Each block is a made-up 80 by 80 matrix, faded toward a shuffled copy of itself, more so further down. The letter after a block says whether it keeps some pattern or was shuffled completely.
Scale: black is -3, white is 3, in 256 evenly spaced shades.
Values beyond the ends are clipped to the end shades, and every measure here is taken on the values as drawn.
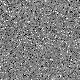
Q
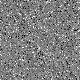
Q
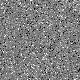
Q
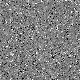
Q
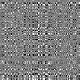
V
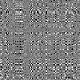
V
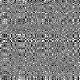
V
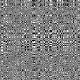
V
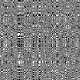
V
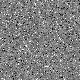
Q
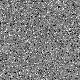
Q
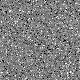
Q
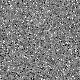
Q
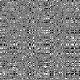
V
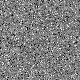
Q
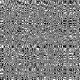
V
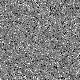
Q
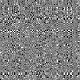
V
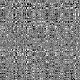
V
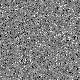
Q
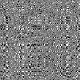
V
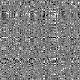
V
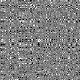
V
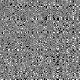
V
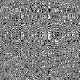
V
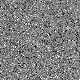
Q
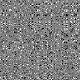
V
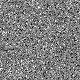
Q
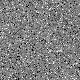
Q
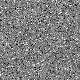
Q
